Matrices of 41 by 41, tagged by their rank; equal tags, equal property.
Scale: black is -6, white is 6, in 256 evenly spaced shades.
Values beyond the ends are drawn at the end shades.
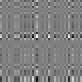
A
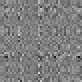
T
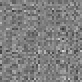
T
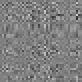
T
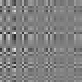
A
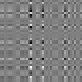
A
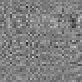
T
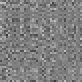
T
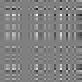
A
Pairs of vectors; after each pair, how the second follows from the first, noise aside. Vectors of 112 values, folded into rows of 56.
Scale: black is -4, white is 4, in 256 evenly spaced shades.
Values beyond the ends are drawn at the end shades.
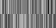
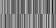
shuffled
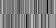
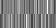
negated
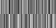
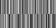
negated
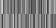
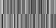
copied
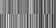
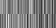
copied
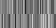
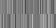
shrunk
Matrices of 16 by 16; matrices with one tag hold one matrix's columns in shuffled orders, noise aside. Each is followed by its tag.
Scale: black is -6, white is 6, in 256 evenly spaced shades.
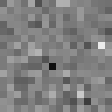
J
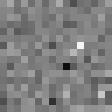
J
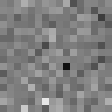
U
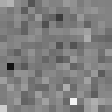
U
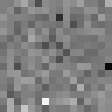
U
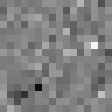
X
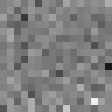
U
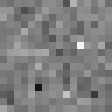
X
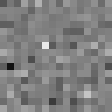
J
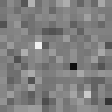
J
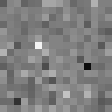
J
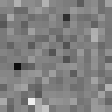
U
